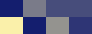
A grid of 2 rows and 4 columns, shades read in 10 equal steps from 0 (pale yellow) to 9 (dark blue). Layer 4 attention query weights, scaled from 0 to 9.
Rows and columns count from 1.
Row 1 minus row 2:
9 -4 3 -1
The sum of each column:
9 14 11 15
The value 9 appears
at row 1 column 1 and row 2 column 2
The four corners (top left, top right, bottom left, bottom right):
9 7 0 8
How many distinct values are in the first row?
3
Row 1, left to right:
9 5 7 7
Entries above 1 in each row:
4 3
